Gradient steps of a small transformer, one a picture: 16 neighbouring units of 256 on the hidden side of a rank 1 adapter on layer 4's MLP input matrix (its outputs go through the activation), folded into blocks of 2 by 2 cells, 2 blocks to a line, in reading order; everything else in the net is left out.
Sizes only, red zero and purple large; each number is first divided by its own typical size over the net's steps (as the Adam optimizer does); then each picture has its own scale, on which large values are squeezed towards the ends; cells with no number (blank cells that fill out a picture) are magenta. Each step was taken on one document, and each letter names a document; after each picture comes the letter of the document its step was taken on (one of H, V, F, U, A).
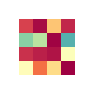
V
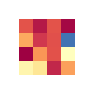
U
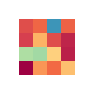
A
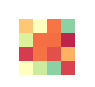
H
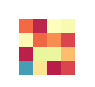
U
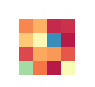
A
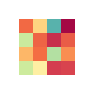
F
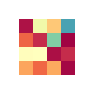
H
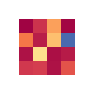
U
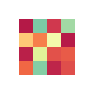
H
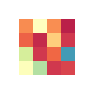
A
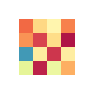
A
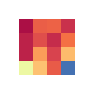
U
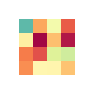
F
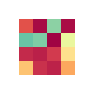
V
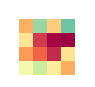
H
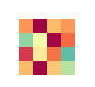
V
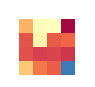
A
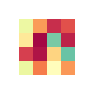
F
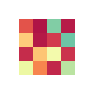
U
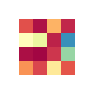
V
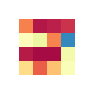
V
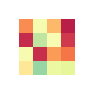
A
